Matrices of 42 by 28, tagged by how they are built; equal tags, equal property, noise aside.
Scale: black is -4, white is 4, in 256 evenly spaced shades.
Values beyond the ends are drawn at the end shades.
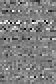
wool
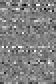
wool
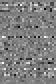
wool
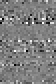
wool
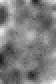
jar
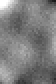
jar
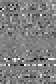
wool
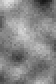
jar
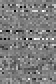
wool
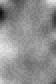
jar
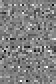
wool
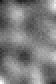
jar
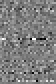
wool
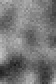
jar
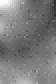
jar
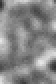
jar
